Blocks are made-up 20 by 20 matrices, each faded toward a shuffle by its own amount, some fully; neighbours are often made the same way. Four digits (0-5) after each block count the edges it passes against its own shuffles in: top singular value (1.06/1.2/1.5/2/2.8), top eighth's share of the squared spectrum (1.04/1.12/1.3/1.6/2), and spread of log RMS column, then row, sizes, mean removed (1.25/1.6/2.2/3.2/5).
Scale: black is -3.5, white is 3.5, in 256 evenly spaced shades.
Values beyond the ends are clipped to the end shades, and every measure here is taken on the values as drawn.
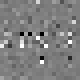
2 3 0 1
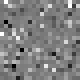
0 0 0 0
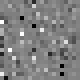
0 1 1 0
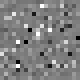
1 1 0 1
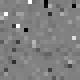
0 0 0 0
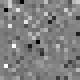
0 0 0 0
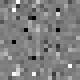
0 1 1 0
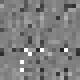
3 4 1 1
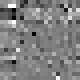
3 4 1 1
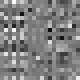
3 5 2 2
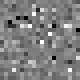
2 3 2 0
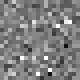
1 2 0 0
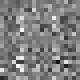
3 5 1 2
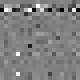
3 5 0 1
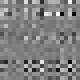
3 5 2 3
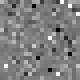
0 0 0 0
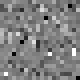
0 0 0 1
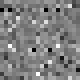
1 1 0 0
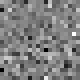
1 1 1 1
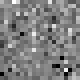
0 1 0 0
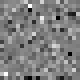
1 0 0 0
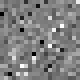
0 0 0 0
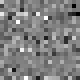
1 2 0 2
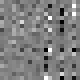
2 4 2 0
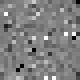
0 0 0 0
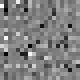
2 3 1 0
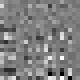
3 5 3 2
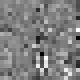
2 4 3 1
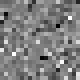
1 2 0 0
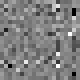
2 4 1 0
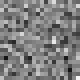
0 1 0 0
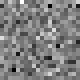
1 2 0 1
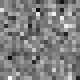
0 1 0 0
